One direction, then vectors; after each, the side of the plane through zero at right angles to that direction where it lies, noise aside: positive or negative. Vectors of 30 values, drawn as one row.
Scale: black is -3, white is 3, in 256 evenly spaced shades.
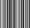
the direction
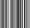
negative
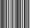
negative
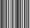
negative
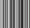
positive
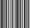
negative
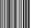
positive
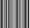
negative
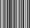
positive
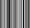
positive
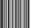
negative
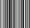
positive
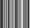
negative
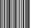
positive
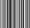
positive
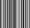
positive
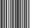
negative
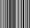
positive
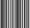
negative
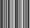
negative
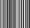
positive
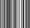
positive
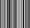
positive
